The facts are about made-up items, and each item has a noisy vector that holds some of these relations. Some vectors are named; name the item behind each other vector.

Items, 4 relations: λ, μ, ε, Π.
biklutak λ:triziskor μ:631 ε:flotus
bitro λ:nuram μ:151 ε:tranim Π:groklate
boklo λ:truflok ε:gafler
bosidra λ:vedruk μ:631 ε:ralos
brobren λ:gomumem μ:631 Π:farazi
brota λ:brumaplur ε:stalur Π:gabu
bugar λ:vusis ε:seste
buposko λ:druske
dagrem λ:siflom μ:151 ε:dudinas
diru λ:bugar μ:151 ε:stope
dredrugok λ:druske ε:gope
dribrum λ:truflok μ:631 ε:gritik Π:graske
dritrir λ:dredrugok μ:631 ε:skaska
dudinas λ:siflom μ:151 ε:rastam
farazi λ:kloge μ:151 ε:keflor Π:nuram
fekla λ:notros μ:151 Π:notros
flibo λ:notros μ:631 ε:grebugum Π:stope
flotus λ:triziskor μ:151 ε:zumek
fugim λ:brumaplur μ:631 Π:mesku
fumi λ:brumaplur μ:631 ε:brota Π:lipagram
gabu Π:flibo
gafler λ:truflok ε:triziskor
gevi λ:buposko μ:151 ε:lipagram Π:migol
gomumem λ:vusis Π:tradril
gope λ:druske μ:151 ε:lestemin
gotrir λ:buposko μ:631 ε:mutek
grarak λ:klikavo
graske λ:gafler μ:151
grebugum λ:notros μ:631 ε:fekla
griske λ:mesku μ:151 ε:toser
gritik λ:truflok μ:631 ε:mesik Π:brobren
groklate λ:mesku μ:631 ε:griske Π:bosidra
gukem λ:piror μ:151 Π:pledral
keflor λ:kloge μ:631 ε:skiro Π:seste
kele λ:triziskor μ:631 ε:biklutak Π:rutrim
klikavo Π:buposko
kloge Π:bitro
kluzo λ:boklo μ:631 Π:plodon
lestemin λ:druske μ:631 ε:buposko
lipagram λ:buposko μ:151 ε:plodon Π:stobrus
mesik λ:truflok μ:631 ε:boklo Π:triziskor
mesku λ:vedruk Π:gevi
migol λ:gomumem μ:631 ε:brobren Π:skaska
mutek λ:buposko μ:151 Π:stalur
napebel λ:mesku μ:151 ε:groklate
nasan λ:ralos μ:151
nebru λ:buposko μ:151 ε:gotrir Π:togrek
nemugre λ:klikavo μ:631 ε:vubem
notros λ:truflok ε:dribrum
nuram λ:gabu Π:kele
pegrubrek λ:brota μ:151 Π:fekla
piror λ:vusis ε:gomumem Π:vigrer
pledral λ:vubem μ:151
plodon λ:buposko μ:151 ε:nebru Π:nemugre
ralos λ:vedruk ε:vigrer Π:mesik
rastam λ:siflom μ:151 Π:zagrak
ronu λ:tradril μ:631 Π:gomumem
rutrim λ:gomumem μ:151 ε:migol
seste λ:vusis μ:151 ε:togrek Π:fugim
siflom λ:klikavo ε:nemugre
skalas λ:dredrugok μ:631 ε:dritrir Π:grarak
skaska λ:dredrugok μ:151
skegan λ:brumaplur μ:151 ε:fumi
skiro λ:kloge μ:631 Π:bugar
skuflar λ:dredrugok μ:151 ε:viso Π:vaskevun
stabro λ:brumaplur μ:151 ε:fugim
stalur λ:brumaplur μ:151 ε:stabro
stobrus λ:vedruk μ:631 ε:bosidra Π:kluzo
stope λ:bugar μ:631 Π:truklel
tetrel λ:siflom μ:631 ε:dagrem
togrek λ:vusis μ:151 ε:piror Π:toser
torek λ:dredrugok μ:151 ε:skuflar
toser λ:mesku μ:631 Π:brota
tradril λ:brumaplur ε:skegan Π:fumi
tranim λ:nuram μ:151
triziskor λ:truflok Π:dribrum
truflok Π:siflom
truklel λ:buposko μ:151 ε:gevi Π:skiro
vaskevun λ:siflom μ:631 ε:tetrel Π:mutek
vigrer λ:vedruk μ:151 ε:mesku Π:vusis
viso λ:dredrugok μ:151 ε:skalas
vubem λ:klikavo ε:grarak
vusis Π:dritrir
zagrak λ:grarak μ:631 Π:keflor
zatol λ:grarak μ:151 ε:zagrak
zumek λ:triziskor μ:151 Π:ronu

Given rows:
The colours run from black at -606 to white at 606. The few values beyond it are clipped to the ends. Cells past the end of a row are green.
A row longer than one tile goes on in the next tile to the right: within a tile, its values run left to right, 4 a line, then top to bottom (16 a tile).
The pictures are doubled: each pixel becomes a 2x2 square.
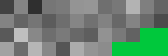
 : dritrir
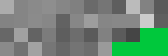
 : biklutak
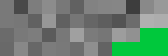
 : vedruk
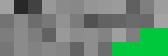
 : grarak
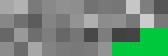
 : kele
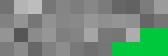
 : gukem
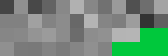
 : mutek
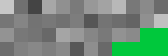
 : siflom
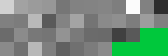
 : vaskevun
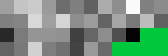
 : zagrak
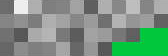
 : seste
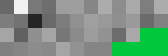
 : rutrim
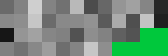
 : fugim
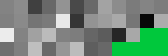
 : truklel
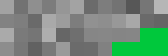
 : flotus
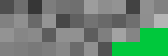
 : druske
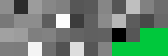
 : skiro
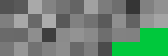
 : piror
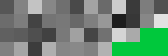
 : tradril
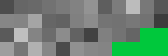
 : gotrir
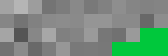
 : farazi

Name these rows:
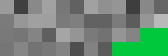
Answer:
klikavo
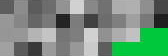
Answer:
skaska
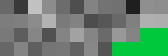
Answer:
ralos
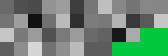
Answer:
bugar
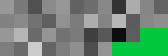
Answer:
flibo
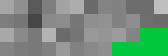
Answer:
graske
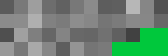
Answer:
skalas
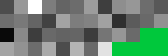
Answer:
ronu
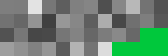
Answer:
fumi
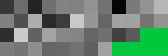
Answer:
toser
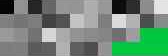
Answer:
togrek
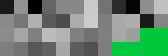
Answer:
nebru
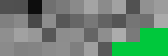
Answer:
buposko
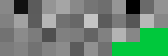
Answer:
triziskor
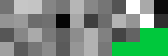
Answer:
migol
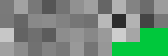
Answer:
lipagram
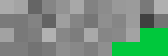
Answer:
pledral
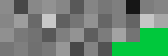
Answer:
truflok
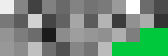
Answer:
nemugre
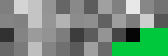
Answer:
keflor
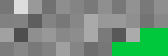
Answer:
diru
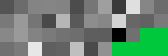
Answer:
stope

